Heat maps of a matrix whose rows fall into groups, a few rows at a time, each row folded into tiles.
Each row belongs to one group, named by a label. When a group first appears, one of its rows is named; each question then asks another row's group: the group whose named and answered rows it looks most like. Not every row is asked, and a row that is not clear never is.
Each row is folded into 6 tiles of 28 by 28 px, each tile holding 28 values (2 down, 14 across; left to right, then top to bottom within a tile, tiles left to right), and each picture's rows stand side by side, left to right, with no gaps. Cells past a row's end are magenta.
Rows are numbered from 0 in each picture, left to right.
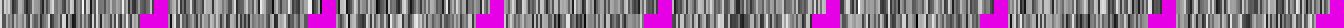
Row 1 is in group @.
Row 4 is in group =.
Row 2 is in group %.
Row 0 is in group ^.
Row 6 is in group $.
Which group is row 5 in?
%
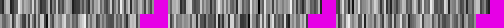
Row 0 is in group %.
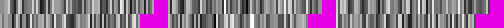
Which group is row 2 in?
^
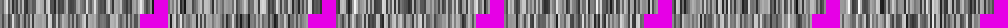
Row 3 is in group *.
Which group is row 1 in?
$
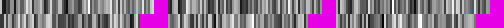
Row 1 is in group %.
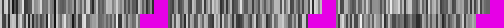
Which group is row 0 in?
^
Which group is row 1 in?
=
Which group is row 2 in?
$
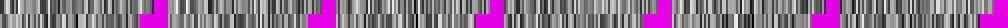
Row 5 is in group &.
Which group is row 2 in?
*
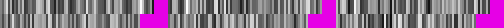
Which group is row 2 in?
^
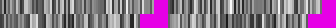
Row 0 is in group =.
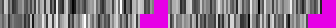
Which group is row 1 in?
^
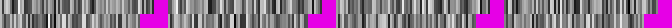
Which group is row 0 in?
^
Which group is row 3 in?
*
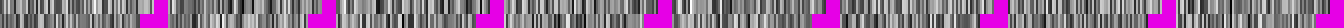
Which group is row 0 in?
&
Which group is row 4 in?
%
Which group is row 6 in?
&
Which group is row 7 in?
^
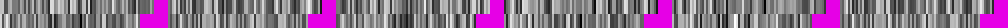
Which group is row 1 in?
@
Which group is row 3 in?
%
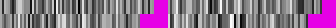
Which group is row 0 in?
*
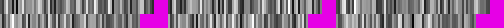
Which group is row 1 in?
%
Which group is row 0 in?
%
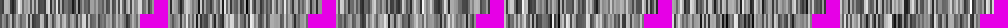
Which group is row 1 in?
*
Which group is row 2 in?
@
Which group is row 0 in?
*
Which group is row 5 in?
=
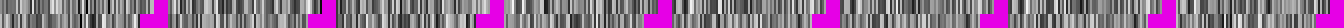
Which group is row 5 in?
*
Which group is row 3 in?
$
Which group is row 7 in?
^
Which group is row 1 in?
@
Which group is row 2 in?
=
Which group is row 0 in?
*
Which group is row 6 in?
*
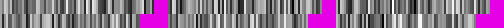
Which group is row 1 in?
*
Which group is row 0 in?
@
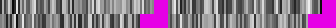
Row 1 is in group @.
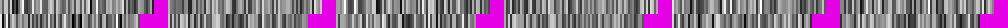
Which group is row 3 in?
=
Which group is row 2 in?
$
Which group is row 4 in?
@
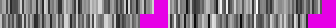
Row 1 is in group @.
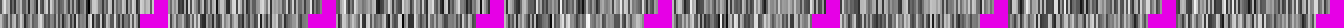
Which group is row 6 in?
*
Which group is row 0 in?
&
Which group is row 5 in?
&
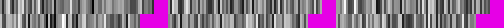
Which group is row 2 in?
$
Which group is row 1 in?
*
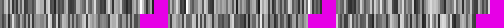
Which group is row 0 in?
@
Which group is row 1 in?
$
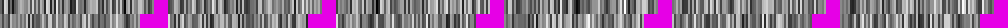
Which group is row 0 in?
*
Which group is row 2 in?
&
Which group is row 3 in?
@
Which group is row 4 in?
&
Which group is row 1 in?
&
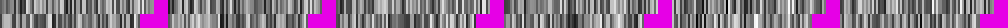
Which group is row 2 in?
=
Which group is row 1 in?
=
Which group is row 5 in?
*
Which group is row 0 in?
=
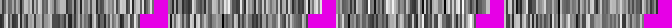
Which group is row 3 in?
^
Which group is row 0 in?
=
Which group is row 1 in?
=
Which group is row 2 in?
^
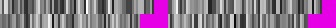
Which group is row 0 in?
@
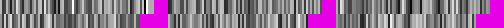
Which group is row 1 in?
&
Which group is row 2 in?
@
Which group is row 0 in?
=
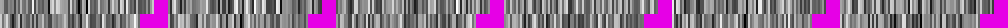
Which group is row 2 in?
$
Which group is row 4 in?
^
